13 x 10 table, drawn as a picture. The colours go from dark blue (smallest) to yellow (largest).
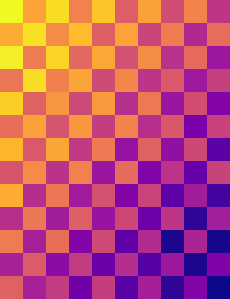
The top left is the ninth with the highest average. The field climbs toward the top left. The ninth with the lowest average is the bottom right. A checkerboard runs through the table. Neither half mirrors the other.
